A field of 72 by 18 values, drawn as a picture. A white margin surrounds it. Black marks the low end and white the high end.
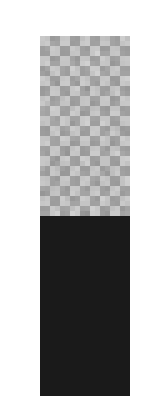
The table splits into 2 rows of 1 panel. Panel 1,1: high, checkered. Panel 2,1: very low, flat.
